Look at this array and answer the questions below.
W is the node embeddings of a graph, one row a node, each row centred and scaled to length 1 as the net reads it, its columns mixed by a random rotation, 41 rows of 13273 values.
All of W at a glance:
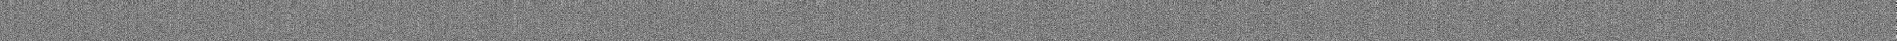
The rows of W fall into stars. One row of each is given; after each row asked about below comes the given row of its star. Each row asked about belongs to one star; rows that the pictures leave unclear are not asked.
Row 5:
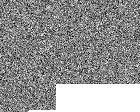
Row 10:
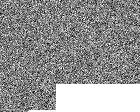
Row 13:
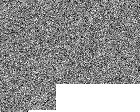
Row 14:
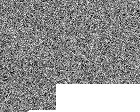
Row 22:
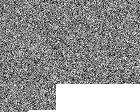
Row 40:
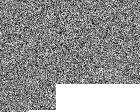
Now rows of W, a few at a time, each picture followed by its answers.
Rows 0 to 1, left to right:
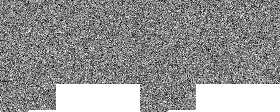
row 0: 5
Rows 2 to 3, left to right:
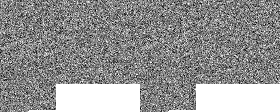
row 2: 40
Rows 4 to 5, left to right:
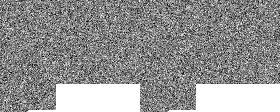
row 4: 14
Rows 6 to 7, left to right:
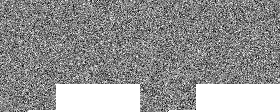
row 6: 5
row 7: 13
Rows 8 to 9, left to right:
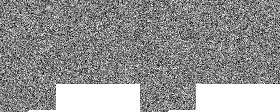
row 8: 5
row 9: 5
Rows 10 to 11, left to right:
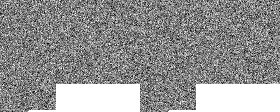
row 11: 40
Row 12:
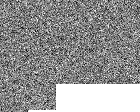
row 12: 13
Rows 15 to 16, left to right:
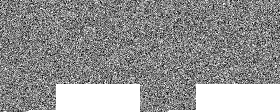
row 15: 10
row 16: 40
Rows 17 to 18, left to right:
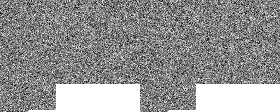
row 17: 10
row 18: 5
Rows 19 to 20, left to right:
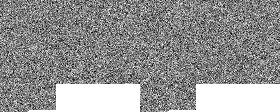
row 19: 22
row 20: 13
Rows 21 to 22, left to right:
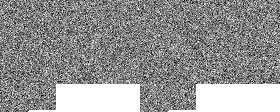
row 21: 14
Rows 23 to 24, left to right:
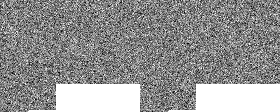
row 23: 14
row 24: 10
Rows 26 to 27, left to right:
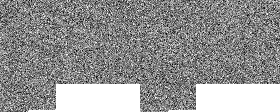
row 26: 10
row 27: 14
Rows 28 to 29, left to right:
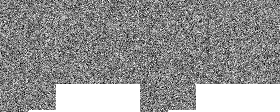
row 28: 10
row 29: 5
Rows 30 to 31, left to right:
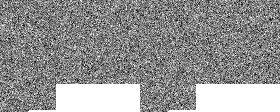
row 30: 14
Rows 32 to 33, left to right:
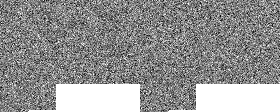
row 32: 22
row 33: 14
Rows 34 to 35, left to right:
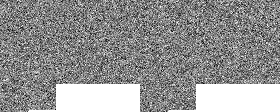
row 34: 13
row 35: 5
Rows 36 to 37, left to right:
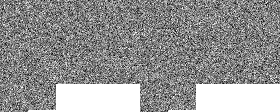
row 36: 22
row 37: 10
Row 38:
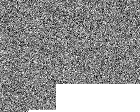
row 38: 13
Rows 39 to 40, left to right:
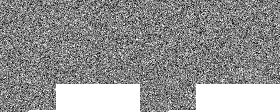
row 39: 10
